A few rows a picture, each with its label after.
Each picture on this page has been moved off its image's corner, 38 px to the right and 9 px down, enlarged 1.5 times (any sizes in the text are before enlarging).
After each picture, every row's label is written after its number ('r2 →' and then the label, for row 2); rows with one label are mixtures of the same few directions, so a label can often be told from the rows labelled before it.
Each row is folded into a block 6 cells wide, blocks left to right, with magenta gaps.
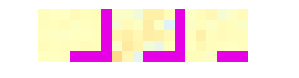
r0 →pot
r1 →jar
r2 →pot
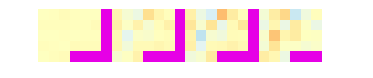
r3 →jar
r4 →pot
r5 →pot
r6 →pot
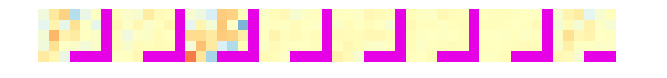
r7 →pot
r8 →pot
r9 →jar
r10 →pot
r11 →jar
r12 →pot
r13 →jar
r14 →pot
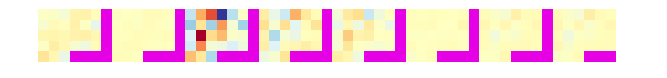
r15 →jar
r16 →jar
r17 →pot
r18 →pot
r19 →pot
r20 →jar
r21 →pot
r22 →pot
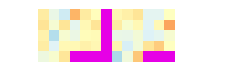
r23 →pot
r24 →jar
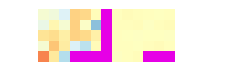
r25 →jar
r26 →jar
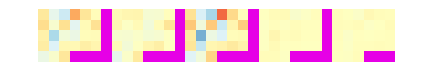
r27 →pot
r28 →jar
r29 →pot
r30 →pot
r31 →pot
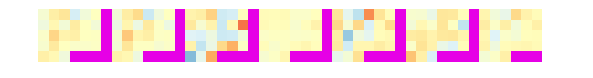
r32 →pot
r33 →pot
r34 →jar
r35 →jar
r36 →pot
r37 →jar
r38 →pot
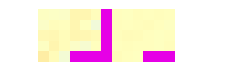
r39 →jar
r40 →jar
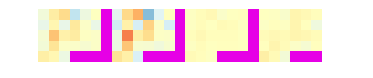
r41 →pot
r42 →pot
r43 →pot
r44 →jar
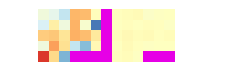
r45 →jar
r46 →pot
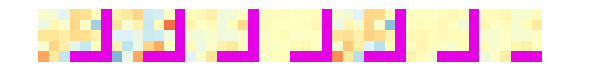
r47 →jar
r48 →jar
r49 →jar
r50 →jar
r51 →jar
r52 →jar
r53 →jar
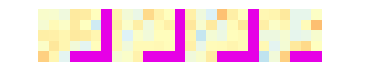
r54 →jar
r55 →pot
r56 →pot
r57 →jar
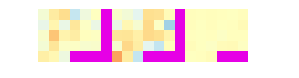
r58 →pot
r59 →jar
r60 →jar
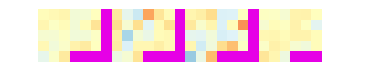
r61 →jar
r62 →pot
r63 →jar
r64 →jar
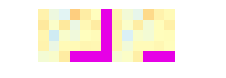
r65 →pot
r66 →pot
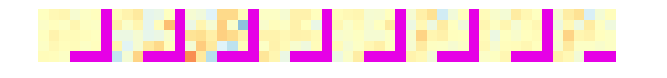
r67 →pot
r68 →jar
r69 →jar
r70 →jar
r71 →jar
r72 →pot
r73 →pot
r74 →pot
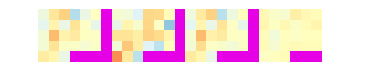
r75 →pot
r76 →jar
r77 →pot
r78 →pot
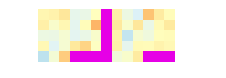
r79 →jar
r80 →pot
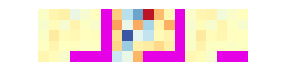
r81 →pot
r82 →pot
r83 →pot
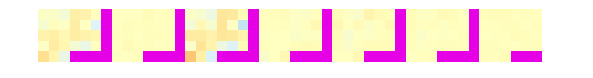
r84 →jar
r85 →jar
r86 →jar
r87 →jar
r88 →pot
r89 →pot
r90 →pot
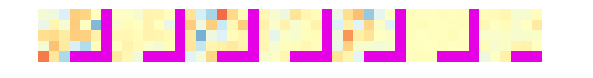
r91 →jar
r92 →jar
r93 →pot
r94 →pot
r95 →pot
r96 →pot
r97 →jar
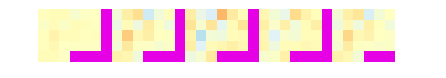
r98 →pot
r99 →pot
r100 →pot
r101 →pot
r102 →pot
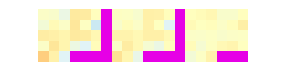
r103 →jar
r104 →jar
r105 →jar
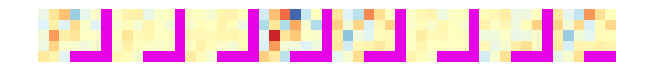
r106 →pot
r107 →pot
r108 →jar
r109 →pot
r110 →pot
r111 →pot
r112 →jar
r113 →pot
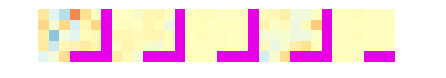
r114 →pot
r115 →jar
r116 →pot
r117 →jar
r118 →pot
